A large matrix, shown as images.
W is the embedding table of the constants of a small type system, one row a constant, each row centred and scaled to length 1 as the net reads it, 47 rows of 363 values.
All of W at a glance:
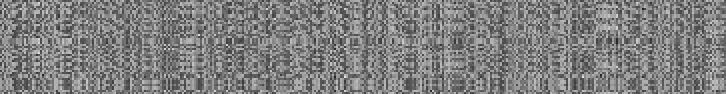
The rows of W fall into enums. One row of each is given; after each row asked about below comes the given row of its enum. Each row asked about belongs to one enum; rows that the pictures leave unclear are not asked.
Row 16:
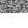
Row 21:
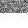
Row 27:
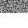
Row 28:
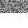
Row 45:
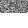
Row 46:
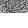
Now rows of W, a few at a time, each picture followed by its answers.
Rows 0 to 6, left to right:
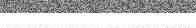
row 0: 27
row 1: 21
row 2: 28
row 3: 46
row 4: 45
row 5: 28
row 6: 28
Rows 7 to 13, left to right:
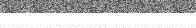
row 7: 46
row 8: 46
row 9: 45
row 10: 16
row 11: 27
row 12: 28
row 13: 46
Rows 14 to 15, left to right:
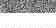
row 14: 46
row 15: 27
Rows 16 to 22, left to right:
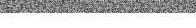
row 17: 45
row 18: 27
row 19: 21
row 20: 21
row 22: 45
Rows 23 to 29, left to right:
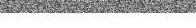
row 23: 16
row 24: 45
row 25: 28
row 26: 21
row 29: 16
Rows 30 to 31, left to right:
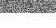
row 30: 27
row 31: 28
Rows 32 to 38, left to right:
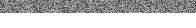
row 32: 28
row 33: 46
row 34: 16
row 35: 28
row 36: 27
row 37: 45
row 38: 45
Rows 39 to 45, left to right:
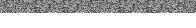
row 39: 27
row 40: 16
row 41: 16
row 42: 27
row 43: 16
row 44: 16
